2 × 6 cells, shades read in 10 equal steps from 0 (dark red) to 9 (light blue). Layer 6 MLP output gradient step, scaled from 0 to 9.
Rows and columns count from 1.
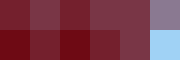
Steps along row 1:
up down up same up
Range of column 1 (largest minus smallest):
1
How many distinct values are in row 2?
4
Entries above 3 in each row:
1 1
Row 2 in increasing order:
0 0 1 1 2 9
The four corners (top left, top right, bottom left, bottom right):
1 5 0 9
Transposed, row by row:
1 0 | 2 1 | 1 0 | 2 1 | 2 2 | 5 9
